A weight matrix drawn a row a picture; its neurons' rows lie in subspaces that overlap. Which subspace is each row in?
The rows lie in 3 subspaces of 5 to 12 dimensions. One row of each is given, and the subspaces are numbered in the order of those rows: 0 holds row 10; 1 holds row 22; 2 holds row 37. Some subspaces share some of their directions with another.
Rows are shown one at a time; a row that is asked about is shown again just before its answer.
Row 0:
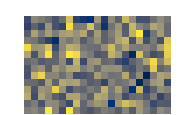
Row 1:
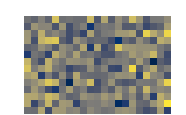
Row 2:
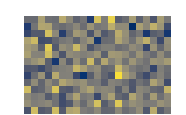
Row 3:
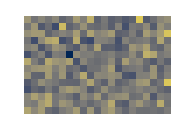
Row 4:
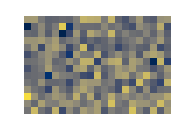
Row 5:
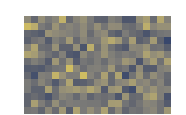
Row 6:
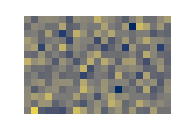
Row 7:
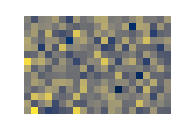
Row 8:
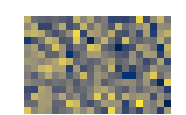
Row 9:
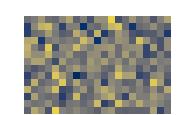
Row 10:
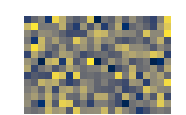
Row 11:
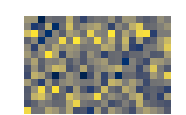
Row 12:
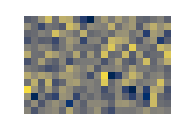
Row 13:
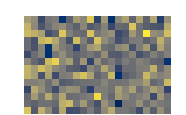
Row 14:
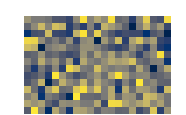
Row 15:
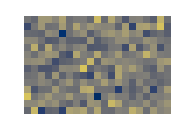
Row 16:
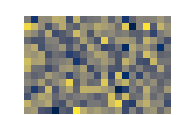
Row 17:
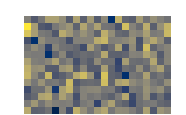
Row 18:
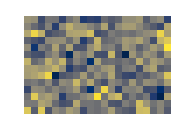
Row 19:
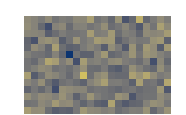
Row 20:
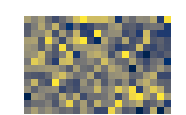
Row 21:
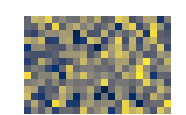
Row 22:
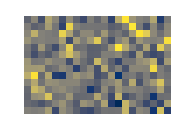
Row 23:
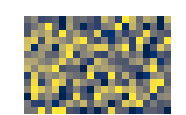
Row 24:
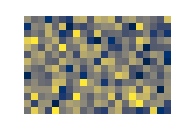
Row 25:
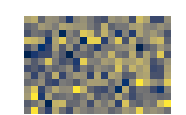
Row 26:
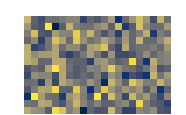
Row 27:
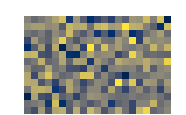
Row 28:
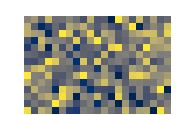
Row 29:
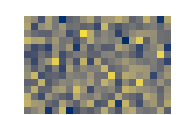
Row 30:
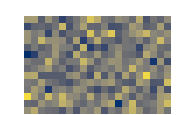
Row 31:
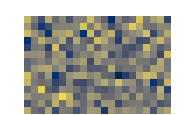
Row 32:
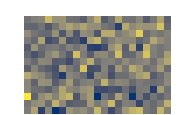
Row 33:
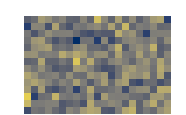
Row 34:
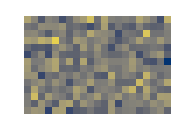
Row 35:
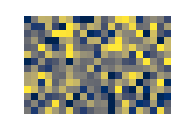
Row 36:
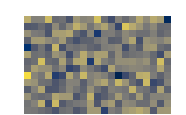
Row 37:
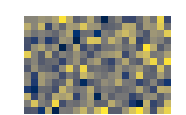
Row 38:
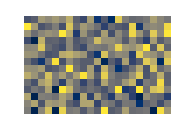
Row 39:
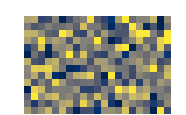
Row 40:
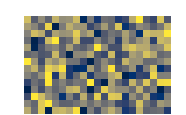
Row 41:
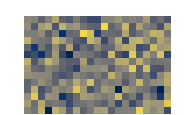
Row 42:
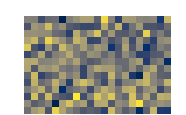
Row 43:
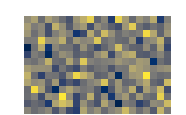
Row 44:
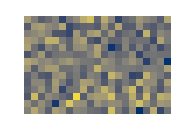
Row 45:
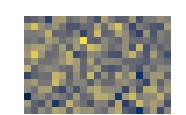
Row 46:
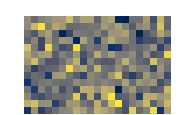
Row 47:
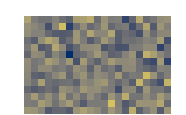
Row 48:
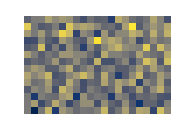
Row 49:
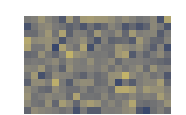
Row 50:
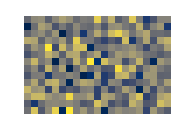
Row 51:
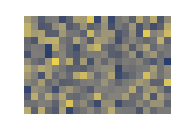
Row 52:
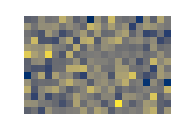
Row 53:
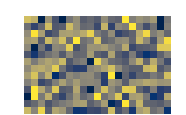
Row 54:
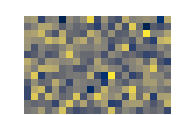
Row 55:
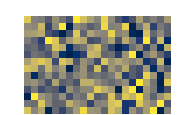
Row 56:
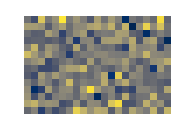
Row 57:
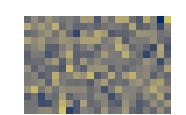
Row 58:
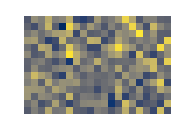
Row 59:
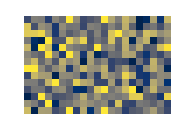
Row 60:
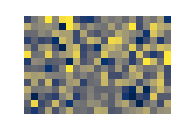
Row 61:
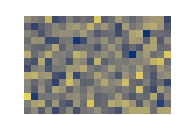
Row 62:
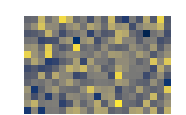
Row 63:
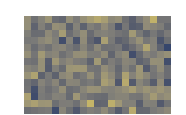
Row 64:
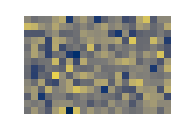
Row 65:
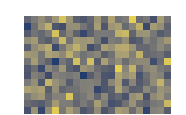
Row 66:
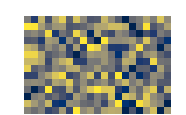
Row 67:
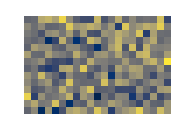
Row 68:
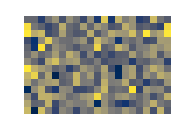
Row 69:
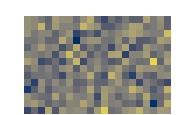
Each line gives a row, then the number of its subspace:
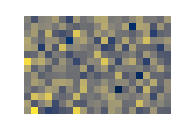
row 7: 1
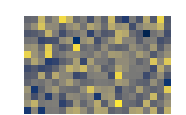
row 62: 2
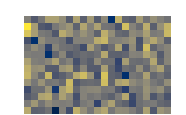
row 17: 1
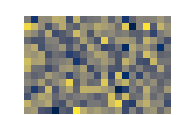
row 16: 1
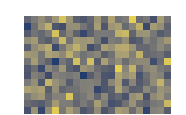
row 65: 0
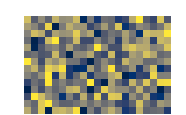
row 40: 0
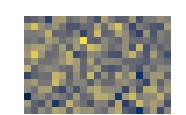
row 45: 0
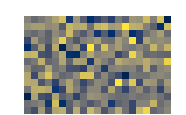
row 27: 0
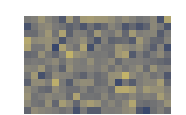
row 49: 0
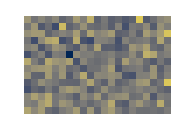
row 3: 0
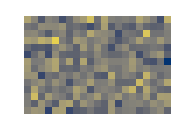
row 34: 0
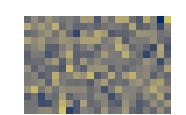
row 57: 0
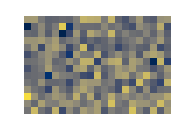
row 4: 1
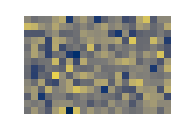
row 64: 0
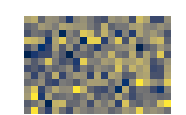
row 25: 0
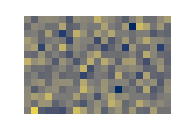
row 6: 1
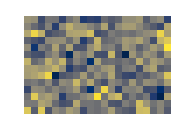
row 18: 0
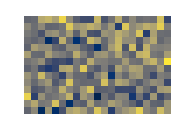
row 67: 1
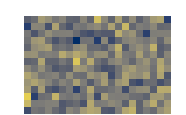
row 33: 0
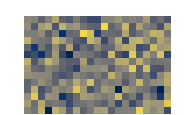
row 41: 0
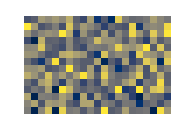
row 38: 0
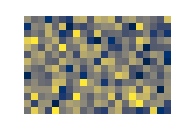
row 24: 2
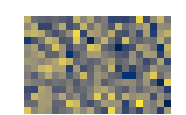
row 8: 0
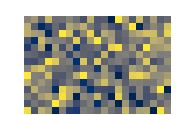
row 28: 2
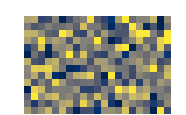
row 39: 2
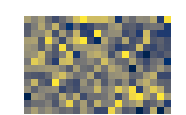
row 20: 0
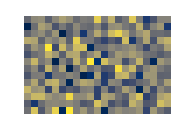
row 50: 0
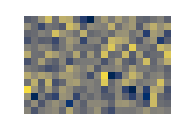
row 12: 2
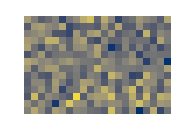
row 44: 2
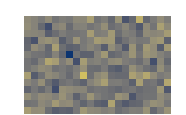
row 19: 2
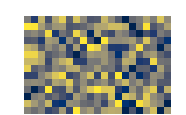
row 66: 1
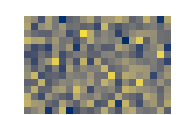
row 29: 0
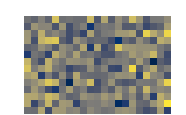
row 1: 0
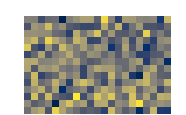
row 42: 2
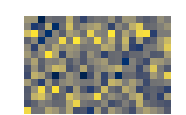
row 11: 0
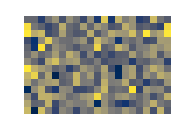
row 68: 0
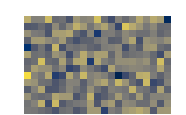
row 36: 0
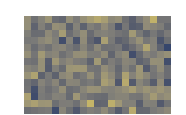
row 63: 0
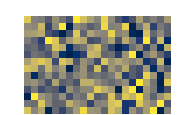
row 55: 0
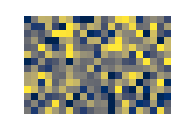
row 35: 2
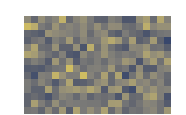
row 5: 0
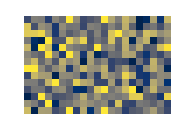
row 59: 0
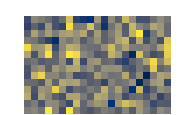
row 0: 0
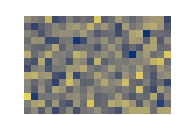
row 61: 0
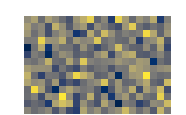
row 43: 0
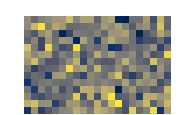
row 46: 2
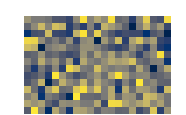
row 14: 0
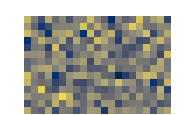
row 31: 0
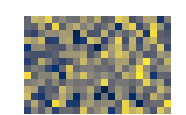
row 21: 0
